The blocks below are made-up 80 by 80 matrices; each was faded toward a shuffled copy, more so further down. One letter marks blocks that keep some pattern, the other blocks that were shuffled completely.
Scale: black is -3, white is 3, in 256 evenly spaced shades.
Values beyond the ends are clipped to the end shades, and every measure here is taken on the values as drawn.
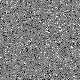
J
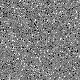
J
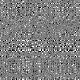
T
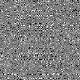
T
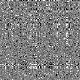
T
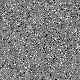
J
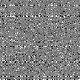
T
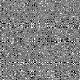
T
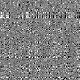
T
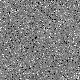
J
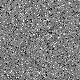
J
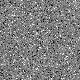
J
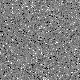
J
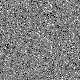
J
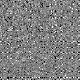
T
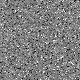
J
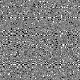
T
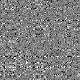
T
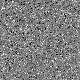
J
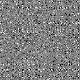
T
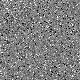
J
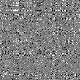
T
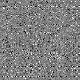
T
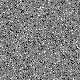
J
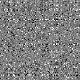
T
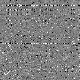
T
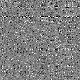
T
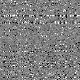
T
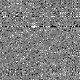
T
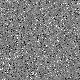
J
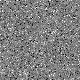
J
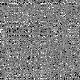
T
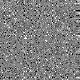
T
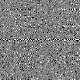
T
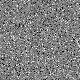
J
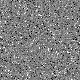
J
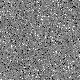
J
